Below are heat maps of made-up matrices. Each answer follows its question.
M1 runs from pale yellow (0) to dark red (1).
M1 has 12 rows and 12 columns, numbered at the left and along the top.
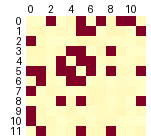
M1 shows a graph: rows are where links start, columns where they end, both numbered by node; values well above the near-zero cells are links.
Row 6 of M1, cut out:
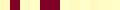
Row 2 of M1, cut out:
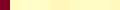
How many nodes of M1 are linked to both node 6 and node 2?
0
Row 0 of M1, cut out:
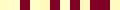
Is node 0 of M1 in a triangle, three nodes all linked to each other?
no
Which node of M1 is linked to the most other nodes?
node 5
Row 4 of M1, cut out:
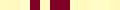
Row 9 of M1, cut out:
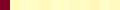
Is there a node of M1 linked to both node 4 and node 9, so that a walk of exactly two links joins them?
no
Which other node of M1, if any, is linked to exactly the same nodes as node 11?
none
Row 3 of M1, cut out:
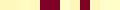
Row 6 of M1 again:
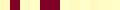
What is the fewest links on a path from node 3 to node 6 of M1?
2
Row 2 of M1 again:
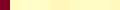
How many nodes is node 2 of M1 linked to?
1
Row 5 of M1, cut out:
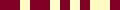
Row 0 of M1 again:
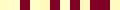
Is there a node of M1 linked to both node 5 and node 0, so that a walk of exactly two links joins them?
no
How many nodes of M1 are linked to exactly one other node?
4
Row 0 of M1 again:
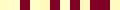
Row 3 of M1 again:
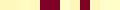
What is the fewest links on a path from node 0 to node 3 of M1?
2
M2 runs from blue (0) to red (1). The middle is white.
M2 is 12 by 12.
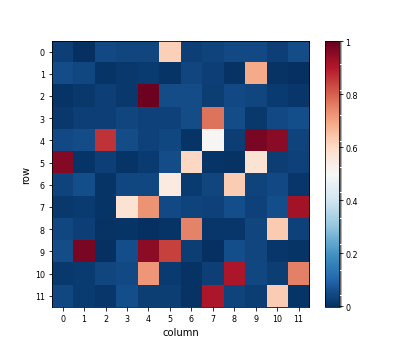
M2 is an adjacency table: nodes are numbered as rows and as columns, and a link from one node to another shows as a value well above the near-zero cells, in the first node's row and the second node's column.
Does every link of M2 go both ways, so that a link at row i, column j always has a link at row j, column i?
yes
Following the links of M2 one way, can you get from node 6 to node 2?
yes
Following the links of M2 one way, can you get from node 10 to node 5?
yes
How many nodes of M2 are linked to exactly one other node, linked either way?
4
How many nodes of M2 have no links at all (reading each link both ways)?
0
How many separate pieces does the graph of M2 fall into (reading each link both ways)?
1
